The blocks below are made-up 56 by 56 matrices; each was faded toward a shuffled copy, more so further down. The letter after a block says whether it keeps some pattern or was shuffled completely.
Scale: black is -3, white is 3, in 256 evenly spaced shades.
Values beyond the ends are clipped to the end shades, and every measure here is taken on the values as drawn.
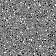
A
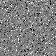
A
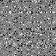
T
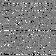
T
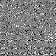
T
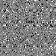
T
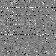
T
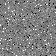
A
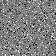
A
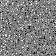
A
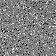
A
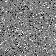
A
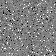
A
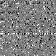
T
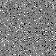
T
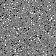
A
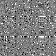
T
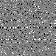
T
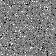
A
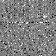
T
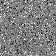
A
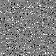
T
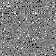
T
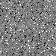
A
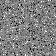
A
